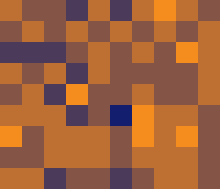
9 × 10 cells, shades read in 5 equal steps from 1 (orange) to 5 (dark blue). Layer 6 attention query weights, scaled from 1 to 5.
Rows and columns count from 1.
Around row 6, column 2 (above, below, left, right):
2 3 2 2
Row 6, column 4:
4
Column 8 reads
1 2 3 3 3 2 2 2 2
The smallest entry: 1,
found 7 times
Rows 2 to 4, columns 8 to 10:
2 3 2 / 3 1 2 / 3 3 2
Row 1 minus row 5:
-1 1 -1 3 -1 1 0 -2 -1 1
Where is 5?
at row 6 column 6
